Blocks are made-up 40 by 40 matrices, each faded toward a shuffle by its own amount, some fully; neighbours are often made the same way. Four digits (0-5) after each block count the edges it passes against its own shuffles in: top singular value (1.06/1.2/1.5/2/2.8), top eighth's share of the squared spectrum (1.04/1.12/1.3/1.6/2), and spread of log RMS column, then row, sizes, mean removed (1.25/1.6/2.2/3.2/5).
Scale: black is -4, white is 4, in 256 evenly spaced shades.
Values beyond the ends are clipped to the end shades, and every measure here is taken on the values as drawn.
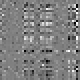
4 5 3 3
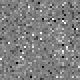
3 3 0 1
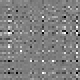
4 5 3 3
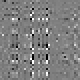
4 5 3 2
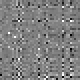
4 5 3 2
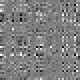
4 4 3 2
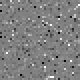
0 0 0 0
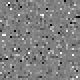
1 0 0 0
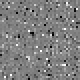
2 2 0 0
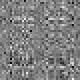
4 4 2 2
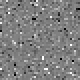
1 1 0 0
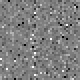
1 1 0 0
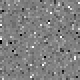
1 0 0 0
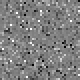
0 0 0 0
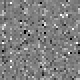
1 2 2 0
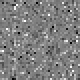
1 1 0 0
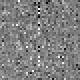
2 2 2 0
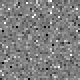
0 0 0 0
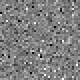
0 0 0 0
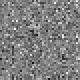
0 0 1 0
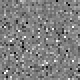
0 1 1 0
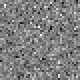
1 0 0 0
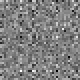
4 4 3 2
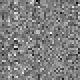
3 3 2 1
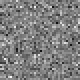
3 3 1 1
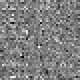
3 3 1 1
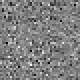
3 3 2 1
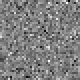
2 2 0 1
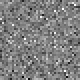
1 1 0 0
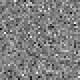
2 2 0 0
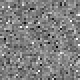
0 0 0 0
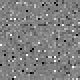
2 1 0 0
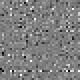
3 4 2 2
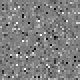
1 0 0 0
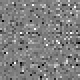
3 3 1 1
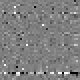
4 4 1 2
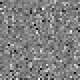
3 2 1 1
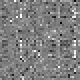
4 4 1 2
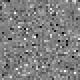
1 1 0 0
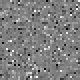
1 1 0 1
